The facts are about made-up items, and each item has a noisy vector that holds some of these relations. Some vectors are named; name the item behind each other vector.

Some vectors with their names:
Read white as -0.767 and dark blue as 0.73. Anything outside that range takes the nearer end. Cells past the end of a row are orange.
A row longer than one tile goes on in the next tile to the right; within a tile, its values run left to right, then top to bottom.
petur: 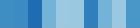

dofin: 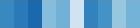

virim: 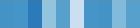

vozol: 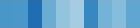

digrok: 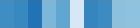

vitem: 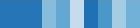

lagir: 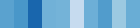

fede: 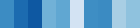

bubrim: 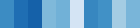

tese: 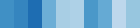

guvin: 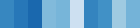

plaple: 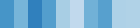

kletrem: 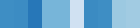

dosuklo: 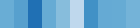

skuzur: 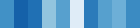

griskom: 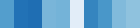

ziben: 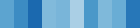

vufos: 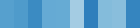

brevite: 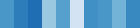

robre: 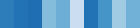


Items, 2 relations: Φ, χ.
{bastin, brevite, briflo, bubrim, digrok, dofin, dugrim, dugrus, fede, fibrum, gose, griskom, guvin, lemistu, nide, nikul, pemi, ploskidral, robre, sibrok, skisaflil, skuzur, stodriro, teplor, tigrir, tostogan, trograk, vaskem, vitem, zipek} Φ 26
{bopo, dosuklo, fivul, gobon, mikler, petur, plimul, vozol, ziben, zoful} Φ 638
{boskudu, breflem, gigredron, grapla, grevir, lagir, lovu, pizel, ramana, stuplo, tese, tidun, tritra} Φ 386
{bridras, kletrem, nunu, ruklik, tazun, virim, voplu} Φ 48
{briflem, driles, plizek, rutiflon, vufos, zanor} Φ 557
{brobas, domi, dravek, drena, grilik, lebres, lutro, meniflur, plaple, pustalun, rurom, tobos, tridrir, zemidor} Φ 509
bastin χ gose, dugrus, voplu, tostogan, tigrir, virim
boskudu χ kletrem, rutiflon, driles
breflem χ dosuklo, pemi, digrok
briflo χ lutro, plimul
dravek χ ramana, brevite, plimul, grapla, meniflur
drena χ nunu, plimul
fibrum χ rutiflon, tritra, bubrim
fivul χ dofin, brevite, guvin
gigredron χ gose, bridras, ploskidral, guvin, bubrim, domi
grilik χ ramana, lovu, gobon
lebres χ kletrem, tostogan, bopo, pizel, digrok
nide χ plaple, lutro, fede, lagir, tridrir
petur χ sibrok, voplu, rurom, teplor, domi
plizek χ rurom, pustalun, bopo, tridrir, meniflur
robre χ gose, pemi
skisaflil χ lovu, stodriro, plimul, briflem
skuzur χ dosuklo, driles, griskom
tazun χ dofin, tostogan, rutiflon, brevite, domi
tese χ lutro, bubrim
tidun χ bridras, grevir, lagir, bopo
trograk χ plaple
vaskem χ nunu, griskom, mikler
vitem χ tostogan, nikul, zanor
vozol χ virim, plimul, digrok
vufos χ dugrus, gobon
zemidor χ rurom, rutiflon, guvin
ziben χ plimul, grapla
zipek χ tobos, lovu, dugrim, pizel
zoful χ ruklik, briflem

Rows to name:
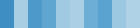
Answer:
tobos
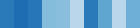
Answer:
tazun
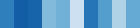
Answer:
fibrum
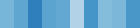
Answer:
briflem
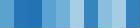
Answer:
plizek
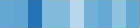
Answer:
grapla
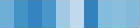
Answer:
driles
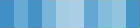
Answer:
dravek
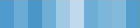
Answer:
drena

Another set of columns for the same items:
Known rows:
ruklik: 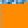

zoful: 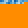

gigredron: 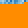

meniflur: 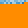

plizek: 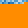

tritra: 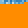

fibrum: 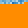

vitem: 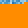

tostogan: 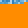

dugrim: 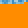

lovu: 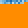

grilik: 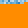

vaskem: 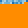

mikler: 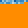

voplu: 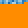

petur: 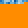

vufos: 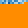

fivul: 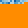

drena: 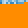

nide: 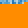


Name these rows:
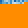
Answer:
plimul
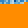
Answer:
gobon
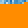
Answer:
boskudu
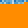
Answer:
dosuklo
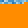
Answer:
skisaflil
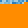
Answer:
skuzur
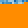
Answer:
bopo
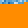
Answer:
zanor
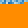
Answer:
rutiflon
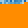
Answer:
tese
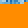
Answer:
tidun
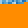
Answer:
kletrem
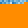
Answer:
bastin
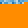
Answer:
briflo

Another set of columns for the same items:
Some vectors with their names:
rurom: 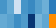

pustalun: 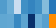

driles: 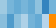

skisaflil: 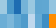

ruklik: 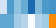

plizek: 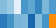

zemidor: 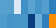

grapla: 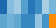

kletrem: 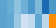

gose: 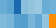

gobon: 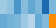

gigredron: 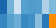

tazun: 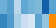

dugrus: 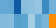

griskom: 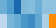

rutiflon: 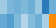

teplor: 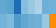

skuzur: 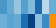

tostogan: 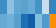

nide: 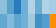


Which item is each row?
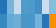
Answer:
tidun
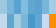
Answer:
mikler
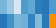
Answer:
vufos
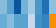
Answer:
zipek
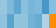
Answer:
dosuklo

